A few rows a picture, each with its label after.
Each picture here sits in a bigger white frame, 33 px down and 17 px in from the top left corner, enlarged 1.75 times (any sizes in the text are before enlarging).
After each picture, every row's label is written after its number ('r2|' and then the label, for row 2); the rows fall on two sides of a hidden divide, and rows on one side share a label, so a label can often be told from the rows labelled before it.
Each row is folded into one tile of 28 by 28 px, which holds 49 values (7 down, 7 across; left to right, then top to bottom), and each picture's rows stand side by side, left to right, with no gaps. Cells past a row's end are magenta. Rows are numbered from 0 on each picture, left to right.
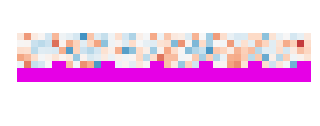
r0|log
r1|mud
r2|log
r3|log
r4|log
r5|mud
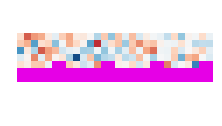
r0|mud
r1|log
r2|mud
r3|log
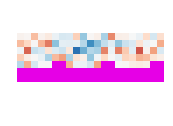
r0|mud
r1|log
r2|log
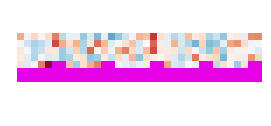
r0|log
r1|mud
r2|log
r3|log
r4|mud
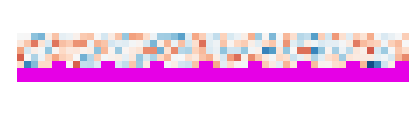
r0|log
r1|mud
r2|mud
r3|log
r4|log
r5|mud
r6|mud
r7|log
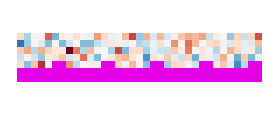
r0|log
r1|log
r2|log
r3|mud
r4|mud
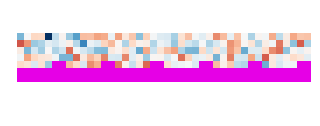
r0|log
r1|log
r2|log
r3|log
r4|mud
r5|log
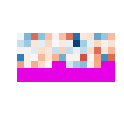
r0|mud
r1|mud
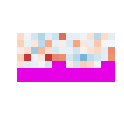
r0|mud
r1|mud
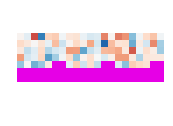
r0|log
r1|log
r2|log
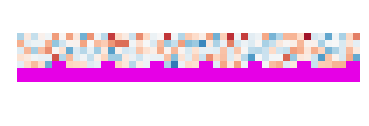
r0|mud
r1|mud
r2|mud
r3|log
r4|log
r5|mud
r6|log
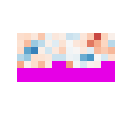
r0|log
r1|mud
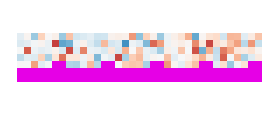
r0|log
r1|log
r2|log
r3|mud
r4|mud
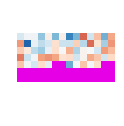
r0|log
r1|mud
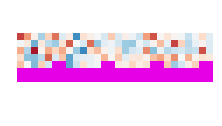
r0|log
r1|mud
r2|log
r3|log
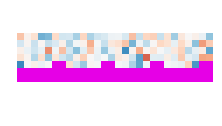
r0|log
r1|mud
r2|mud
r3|log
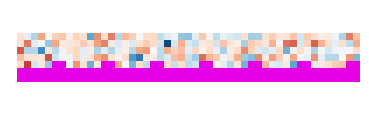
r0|log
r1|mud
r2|mud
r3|log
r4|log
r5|mud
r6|mud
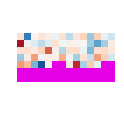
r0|mud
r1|log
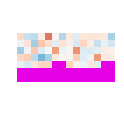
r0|mud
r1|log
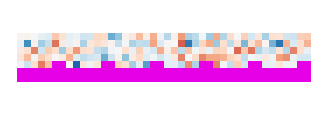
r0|log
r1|log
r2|log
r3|log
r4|log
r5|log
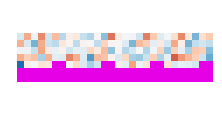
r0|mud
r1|mud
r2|mud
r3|log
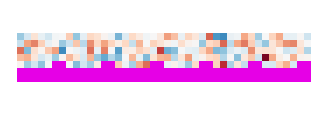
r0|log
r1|mud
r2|mud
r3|mud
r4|mud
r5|log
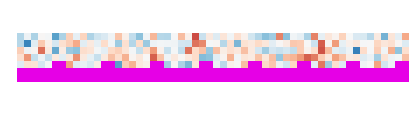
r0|mud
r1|mud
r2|log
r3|mud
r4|log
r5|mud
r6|log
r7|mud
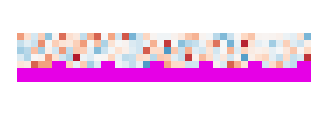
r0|mud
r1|mud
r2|log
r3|mud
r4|mud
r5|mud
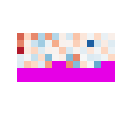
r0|log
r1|log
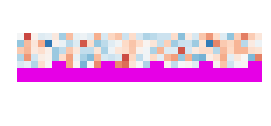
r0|log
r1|log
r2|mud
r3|log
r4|mud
